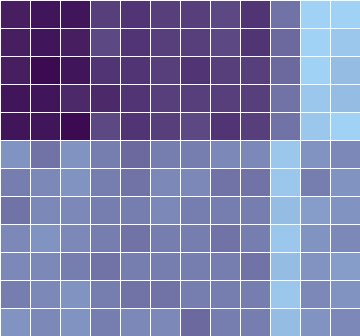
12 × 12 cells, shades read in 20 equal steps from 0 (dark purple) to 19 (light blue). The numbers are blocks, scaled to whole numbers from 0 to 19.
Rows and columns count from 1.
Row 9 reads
12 13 12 11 10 11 11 10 11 18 13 12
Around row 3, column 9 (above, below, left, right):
4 5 5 9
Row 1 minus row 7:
-9 -11 -12 -6 -6 -7 -7 -4 -6 -8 8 6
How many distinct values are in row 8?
6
